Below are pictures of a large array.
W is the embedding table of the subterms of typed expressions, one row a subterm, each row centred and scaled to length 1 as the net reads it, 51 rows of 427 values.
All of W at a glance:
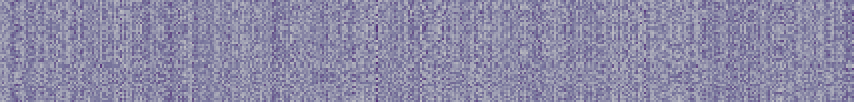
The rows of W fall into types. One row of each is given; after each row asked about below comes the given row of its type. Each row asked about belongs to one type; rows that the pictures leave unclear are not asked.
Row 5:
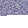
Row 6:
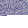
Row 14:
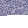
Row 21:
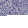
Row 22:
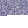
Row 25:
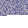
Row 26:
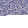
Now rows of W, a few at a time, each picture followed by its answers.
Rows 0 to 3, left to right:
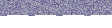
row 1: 14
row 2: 25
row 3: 26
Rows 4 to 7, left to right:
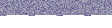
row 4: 25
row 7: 22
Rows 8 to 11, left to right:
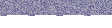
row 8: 5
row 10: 14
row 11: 25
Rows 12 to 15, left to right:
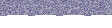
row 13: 14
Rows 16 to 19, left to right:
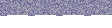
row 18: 25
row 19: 14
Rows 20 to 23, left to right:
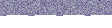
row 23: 5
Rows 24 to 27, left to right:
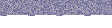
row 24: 25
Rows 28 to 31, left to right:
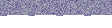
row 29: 25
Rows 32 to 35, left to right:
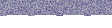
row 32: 5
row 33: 5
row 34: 22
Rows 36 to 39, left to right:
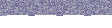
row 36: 21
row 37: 22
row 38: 22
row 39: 14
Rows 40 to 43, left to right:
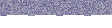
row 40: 22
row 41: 21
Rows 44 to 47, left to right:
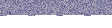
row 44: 14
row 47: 25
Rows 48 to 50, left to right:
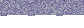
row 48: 5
